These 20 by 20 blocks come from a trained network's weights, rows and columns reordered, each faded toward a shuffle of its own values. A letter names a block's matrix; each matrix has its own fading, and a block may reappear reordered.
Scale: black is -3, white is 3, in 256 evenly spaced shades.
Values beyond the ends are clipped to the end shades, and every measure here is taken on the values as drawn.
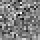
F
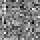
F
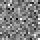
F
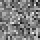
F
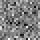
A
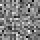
F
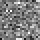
F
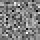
F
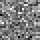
F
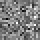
A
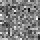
F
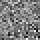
F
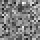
F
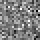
A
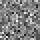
F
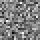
A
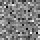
A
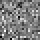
A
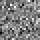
A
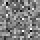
F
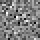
A
